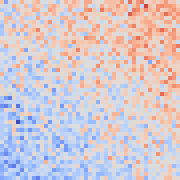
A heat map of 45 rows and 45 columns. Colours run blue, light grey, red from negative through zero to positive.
The top right is the ninth with the highest average. Values rise toward the top right. Neither half mirrors the other. The values follow a bell shape. The bottom left is the ninth with the lowest average. Fine speckle covers the field. No row or column stands out.
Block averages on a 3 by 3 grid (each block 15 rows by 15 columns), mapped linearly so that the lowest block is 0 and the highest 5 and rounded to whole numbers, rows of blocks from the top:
345
124
012
